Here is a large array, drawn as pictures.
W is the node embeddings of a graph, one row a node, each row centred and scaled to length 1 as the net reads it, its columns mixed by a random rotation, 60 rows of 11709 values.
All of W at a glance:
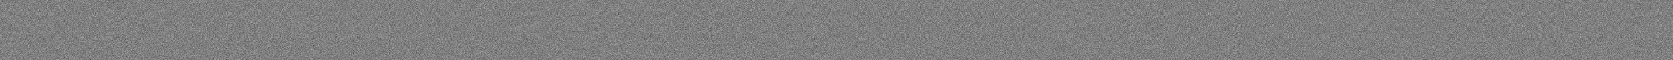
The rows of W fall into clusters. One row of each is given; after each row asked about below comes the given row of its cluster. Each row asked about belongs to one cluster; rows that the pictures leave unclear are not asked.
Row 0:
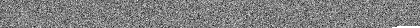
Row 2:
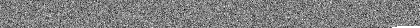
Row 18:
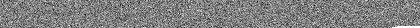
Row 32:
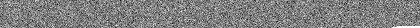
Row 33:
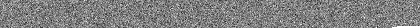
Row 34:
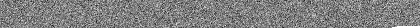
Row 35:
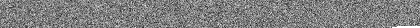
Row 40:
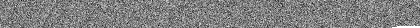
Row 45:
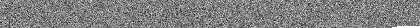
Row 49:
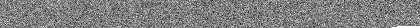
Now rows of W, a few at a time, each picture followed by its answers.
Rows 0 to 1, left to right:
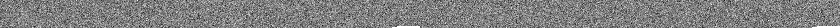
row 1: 34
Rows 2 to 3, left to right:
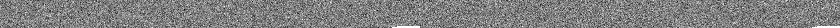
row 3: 18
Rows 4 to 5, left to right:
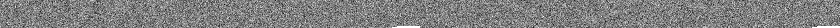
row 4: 40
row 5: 35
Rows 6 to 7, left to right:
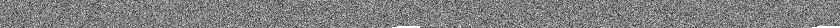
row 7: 0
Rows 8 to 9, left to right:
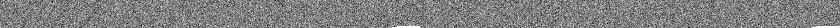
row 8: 40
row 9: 32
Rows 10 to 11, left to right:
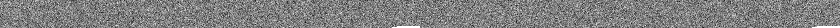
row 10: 32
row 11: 34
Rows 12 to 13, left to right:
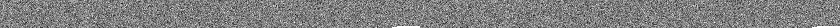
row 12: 33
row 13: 33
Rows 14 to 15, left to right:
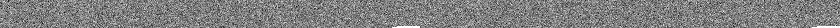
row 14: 33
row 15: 49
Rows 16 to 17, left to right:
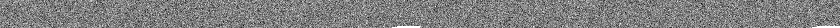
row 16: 45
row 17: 40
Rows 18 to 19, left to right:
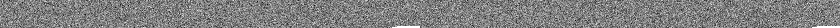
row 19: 34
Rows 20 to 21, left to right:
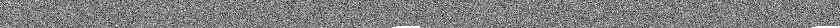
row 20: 32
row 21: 34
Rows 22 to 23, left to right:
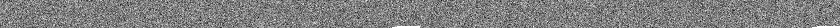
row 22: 18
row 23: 40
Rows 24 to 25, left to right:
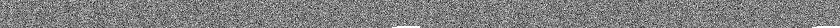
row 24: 33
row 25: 33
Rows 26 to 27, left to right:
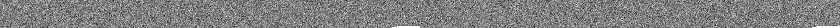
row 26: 33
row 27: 34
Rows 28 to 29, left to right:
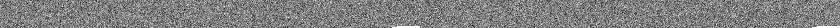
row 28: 2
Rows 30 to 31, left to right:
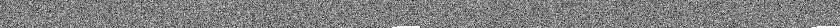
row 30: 2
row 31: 49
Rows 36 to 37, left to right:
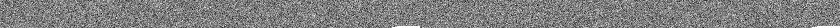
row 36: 34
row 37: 34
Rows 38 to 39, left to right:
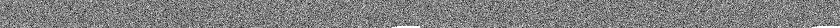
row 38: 45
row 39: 45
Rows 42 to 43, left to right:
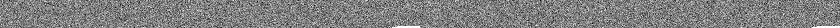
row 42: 18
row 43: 32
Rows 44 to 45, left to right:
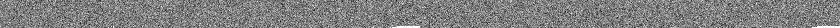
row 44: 40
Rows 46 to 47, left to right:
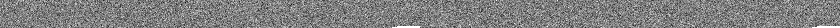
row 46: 18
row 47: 0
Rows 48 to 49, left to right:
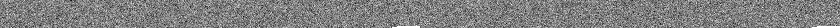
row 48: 35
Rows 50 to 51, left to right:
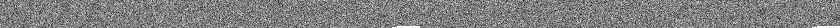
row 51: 18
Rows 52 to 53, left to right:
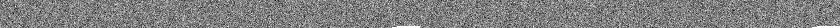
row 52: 40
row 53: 40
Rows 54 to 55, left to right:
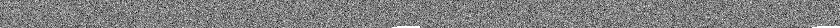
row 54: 32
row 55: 2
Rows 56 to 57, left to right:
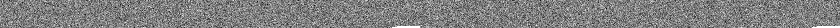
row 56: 18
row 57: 32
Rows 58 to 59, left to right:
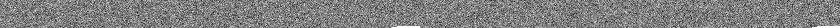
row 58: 49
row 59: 35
